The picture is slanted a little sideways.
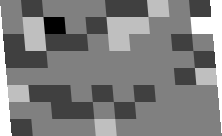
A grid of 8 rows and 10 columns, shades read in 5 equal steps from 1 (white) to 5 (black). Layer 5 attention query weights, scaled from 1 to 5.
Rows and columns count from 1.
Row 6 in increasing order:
2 3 3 3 3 3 4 4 4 4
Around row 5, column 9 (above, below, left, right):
3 3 3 2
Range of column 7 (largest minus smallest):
2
